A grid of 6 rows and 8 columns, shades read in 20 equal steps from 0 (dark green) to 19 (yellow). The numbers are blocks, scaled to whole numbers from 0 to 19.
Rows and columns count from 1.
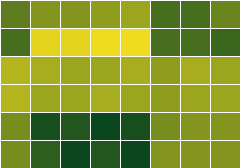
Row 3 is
14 13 12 12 13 11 13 12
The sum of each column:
58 57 54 57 57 51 55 56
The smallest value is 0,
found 3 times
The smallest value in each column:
5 1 0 0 0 5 5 4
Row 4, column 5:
12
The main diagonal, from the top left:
7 18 12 13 1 10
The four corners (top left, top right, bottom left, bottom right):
7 8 9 10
